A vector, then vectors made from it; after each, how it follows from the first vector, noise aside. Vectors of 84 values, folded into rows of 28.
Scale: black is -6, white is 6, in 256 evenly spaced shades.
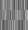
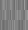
shrunk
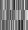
scaled up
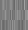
shrunk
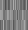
reversed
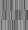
negated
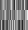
scaled up
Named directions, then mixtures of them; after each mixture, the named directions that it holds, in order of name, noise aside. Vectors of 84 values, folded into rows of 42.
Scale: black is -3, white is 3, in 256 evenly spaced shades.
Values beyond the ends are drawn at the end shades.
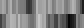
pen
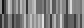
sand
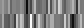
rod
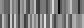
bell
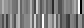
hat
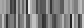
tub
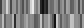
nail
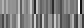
hat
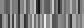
bell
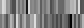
hat, pen, tub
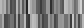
tub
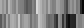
pen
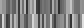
bell, tub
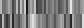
bell, sand, tub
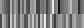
bell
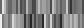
sand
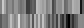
hat, pen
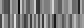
bell, hat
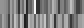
bell, rod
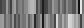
hat, nail, pen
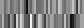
rod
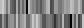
pen, tub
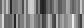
nail, pen, tub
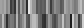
tub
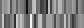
nail, rod
